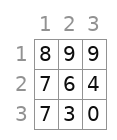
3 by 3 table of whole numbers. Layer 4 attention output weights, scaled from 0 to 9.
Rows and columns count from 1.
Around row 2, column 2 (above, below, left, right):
9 3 7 4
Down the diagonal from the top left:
8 6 0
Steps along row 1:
up same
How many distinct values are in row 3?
3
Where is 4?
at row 2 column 3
